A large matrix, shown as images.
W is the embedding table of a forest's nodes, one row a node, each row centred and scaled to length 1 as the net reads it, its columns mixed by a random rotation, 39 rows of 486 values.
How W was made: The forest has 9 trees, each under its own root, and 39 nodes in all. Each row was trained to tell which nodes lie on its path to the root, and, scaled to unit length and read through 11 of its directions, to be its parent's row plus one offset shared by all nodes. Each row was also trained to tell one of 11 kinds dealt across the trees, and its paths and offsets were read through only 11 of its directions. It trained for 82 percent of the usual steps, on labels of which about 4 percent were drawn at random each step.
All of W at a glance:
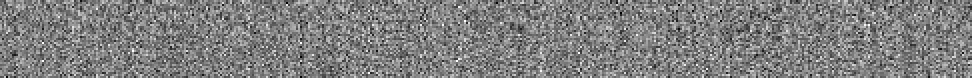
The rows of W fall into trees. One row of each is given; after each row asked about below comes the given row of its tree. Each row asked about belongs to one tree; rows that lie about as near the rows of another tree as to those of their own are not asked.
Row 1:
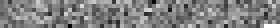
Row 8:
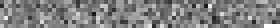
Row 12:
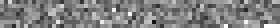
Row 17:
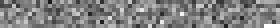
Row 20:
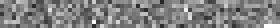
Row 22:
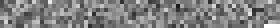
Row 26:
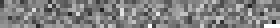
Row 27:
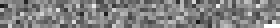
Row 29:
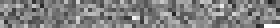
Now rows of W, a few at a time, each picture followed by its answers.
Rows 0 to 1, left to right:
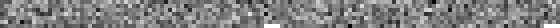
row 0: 22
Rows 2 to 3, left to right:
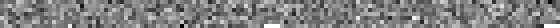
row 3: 29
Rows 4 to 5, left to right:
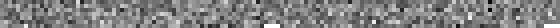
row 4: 12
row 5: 20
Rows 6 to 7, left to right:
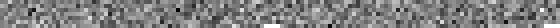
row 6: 8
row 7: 17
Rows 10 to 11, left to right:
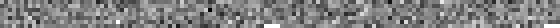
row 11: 29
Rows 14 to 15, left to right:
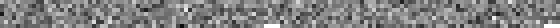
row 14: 20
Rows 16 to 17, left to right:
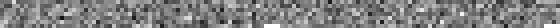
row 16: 22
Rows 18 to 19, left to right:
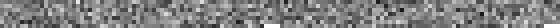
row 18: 20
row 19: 12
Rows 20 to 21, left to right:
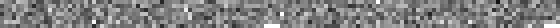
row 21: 17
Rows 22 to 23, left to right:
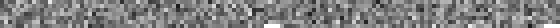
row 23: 29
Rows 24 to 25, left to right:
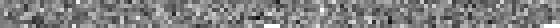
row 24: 26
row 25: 1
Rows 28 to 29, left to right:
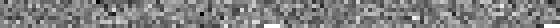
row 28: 12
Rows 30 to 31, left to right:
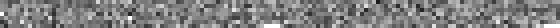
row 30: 17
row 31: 12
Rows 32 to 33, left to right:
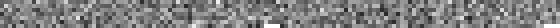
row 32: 29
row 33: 26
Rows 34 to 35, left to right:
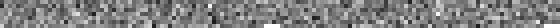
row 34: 8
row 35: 26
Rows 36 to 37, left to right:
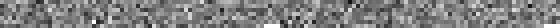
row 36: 20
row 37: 26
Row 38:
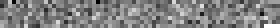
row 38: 12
